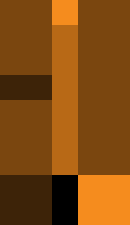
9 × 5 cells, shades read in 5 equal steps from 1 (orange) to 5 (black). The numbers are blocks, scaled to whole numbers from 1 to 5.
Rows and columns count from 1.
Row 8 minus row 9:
0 0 0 0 0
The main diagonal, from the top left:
3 3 2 3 3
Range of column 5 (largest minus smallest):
2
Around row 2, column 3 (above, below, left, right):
1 2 3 3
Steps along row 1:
same down up same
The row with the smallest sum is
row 1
